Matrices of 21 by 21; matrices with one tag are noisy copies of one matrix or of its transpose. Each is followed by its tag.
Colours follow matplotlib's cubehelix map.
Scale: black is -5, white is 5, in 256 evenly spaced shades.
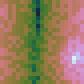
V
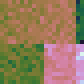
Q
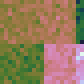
Q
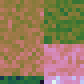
Q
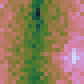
V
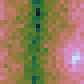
V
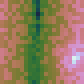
V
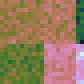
Q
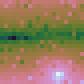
V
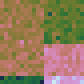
Q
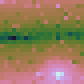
V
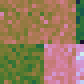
Q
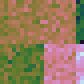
Q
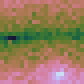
V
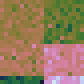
Q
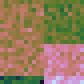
Q
